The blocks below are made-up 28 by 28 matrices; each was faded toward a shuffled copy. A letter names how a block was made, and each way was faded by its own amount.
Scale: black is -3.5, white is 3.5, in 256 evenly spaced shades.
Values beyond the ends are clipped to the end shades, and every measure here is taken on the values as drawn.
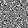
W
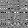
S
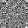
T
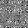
W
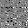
S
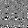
S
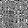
W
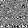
T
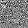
T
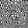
W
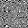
W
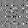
S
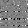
S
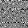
T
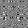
S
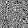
W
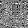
W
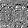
T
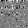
S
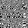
T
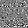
T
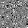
W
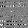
S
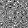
W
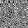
W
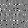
S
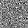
T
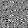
W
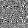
T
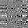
S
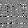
S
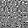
W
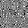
W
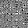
W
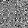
T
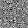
W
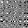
S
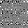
S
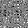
W
